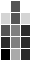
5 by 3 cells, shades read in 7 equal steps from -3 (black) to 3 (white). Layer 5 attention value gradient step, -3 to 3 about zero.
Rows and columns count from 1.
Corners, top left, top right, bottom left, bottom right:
3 3 -3 -2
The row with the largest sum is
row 1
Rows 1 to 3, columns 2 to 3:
-1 3 | -1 2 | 0 -2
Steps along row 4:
up down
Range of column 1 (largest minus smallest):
6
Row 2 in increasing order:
-1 2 2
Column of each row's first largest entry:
1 1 2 2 2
